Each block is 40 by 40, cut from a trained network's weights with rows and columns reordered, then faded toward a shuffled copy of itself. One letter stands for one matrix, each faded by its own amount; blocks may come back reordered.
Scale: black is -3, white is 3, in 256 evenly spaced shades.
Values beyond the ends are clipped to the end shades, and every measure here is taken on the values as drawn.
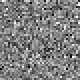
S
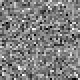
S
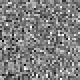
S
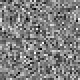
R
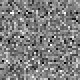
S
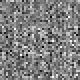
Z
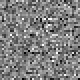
S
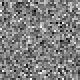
S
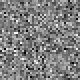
S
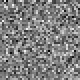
R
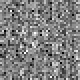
Z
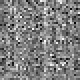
Z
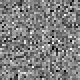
S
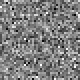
R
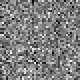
R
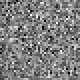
S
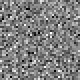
S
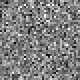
R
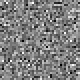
S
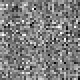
Z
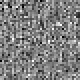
Z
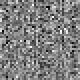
Z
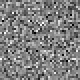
S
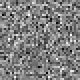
R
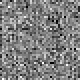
Z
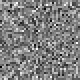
R
